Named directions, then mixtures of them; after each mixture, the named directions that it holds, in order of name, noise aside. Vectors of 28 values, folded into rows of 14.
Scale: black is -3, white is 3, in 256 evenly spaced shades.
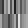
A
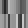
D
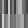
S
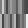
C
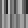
C, S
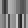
D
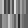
A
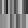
C, S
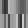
D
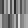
A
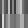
S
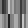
A, D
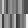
C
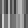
S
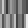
C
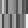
C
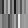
A
